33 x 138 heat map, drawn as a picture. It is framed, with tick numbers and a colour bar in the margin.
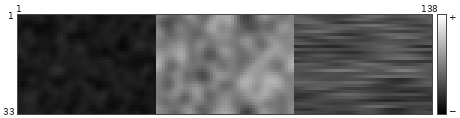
The table splits into one row of 3 panels. Panel 1,1: very low, blotchy, faint in contrast. Panel 1,2: middling, blotchy. Panel 1,3: low, streaked across.
